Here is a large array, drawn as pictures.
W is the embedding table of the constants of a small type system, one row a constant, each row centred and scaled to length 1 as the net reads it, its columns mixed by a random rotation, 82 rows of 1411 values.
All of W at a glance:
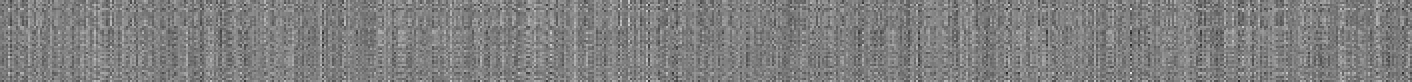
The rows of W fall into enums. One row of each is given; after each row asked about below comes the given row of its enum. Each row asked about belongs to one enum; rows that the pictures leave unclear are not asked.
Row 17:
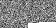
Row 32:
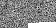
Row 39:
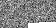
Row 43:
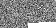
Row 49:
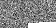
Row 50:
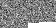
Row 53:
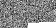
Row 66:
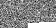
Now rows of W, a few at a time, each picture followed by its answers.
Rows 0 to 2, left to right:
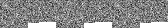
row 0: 50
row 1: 17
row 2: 50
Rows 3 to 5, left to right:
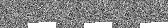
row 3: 43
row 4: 49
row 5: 49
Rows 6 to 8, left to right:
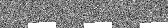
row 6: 17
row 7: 43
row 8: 66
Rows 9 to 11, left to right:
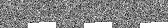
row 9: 66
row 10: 39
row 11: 49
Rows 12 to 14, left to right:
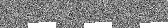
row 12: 43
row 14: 43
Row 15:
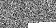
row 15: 49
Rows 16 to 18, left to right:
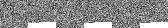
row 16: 53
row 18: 43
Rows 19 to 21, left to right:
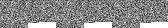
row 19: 17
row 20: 17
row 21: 50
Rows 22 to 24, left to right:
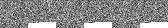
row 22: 49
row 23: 17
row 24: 17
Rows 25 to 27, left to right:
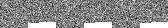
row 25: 50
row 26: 39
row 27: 66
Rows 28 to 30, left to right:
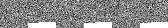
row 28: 43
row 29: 66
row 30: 32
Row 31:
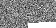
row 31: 43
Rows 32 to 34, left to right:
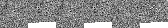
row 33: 32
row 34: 43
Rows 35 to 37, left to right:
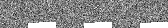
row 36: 43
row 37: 39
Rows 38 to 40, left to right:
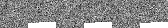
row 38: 32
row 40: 43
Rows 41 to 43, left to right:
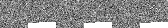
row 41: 17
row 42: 66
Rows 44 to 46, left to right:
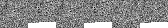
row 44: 32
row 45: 32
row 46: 17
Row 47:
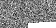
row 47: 49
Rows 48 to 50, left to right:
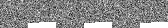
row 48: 66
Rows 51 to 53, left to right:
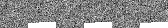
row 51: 32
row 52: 39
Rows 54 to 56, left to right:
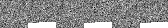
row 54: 17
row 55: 32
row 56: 39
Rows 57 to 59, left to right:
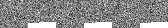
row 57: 66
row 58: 49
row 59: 32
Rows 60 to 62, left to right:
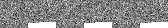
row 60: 49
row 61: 39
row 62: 49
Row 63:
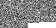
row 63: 66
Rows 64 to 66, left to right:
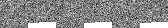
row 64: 39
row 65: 32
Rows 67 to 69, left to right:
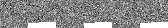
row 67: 53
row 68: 43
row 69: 49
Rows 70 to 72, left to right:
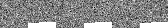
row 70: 50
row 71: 32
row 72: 66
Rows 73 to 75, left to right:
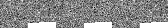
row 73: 66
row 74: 32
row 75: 66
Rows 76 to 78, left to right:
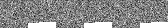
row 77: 17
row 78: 50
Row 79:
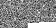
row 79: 66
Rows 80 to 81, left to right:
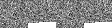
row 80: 49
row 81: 49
